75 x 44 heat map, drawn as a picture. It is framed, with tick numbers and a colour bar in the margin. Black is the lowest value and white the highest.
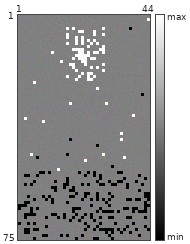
The top part is higher, up to a seam about 70% of the way down. An odd patch, higher than its surroundings, sits in the top middle. The halves do not mirror each other. The ninth with the highest average is the top middle.
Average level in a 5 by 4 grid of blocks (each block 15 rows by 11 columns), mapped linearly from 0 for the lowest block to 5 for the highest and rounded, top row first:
3553
3443
3333
2222
1101
